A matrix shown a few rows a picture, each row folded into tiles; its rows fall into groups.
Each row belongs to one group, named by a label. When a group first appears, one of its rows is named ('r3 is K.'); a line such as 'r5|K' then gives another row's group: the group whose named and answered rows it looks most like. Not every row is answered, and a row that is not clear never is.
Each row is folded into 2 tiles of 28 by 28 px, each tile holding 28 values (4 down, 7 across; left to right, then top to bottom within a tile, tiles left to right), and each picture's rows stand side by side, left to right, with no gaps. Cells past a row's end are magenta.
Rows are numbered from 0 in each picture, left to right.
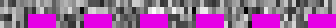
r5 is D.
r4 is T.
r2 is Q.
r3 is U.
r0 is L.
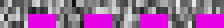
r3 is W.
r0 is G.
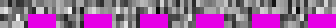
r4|U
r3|U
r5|U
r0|L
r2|L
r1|U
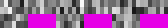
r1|W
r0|L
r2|L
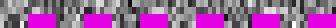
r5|L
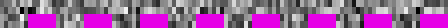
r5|U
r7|Q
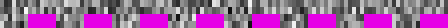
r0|D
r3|D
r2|T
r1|G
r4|W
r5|L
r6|W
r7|Q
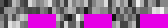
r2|W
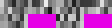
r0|D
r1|D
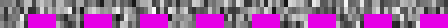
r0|W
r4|D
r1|U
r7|G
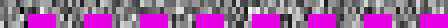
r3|T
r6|W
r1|D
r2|T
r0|T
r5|L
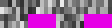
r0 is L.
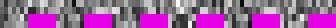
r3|Q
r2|L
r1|U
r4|U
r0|W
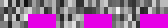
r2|L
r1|T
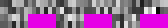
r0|G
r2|L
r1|G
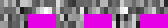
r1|D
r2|T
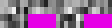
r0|U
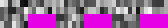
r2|U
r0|D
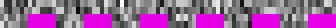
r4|U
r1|L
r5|D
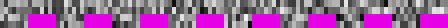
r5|L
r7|W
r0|G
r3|G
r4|T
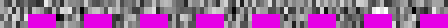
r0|D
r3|U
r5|G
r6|Q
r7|T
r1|T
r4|D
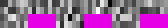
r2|G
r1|T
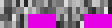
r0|D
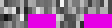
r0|U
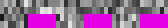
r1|L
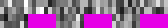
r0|W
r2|D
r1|W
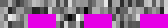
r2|D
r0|G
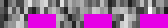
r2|L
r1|Q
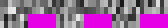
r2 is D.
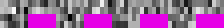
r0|U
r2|G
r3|D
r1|Q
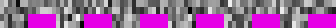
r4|Q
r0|U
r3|T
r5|L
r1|T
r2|L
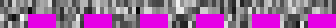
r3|Q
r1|W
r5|Q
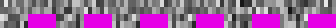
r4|D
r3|T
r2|T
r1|G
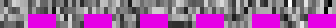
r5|W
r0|G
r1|D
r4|D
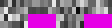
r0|G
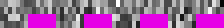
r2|Q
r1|W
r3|T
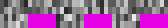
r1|G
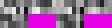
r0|U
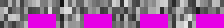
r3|T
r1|T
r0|G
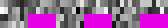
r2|G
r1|Q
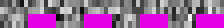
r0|L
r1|T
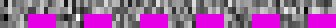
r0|W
